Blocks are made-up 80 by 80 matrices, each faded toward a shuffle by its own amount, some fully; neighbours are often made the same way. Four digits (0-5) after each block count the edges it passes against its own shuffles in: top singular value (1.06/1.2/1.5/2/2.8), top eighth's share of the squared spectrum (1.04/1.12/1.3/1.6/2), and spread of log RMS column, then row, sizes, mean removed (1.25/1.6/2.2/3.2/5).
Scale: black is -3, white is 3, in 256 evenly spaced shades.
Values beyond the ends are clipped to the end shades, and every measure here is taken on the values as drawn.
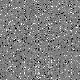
4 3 1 0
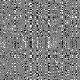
5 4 3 3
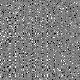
4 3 2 1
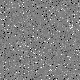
2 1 0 0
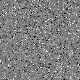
2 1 0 0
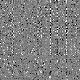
4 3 2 2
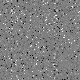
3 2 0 0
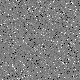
0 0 0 0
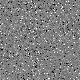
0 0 0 0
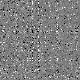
2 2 2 2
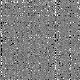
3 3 3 2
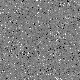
0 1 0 0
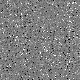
1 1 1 0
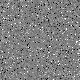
0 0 0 0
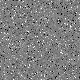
0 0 0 0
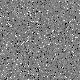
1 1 1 0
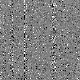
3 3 3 1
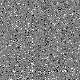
1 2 2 1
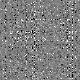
2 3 3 2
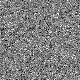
0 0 0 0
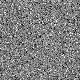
0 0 0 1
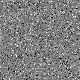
2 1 0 0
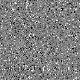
3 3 1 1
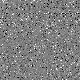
2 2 0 1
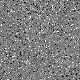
2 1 0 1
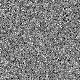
0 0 0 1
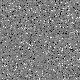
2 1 0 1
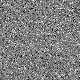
0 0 0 0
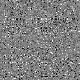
3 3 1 2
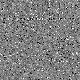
3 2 0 1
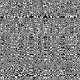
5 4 2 3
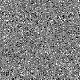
3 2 1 1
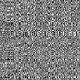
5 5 3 3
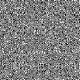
4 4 2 2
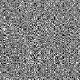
4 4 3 2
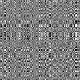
5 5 4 4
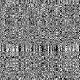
4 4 3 3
